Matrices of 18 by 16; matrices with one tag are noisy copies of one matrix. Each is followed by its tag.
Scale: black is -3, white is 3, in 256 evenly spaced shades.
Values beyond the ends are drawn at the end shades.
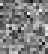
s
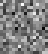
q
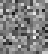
q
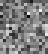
s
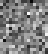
s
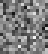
q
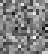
q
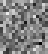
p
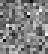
s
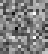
q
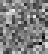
p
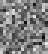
p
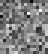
s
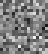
q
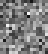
s
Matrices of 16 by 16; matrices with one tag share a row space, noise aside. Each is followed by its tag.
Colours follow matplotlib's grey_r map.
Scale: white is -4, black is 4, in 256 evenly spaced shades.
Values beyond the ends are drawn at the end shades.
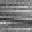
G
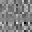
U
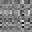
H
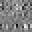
U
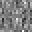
U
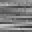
G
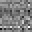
H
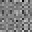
U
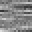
G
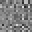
U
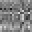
H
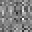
U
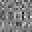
U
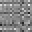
H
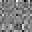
U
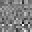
U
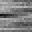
G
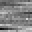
G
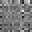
H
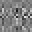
U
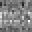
H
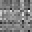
H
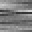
G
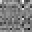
H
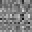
H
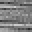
G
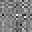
U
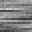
G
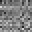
H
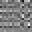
H
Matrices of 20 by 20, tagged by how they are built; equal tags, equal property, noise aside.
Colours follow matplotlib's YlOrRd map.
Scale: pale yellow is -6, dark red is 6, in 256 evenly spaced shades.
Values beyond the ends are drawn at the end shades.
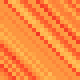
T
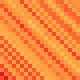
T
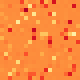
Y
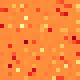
Y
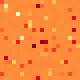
Y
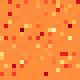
Y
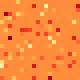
Y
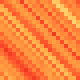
T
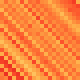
T
